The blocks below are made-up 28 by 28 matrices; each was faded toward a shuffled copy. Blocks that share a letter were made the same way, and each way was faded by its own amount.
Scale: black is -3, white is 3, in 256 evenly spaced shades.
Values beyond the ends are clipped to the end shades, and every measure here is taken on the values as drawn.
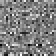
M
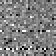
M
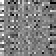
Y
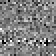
M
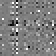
Y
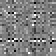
Y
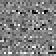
M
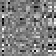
Y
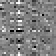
Y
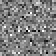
M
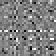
Y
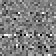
M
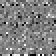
M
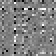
Y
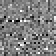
M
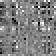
Y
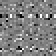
Y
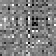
Y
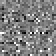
M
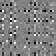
Y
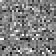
M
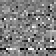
M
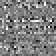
M
